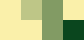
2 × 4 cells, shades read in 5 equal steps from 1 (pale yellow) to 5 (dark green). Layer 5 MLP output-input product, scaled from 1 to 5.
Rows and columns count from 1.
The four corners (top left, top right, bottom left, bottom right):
1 1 1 5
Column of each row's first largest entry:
3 4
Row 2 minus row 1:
0 -1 0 4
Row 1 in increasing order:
1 1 2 3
